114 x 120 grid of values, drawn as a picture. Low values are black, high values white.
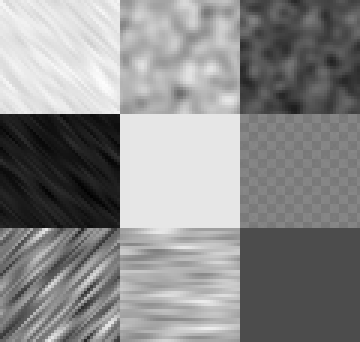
It is made of 3 by 3 panels. Panel 1,1: very high, slanting down to the right, faint in contrast. Panel 1,2: high, blotchy. Panel 1,3: low, blotchy. Panel 2,1: very low, slanting down to the right, faint in contrast. Panel 2,2: very high, flat. Panel 2,3: middling, checkered, faint in contrast. Panel 3,1: middling, slanting up to the right, strong in contrast. Panel 3,2: high, streaked across. Panel 3,3: low, flat.
